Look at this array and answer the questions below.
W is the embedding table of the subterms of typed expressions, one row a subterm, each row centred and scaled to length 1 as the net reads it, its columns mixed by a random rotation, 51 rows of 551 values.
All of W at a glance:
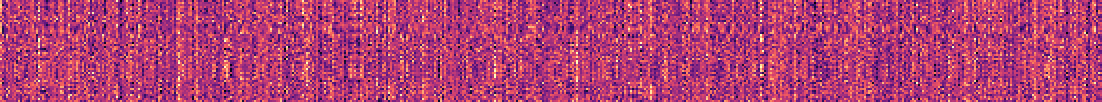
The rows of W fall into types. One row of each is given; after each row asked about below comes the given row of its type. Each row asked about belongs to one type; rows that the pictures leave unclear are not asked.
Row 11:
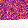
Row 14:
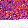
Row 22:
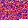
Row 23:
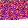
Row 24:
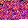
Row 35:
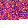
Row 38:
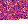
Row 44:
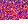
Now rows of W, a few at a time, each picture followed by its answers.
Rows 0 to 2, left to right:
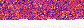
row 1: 35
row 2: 14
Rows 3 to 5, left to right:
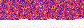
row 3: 11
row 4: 44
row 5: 23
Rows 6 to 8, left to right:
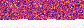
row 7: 35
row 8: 22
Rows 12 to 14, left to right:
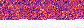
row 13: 14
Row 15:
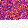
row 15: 14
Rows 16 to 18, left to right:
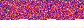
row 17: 44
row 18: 44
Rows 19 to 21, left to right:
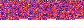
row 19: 35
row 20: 23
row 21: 14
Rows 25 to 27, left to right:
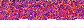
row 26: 22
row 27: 22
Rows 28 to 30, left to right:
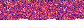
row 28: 38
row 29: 11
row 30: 38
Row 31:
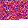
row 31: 22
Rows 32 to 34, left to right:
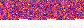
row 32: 35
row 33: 23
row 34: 35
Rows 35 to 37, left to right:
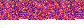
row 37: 35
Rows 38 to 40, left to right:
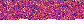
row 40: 22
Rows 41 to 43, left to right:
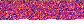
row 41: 14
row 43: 24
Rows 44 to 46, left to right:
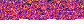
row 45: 24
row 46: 24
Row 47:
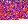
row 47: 44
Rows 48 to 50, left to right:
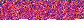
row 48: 44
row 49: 22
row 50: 11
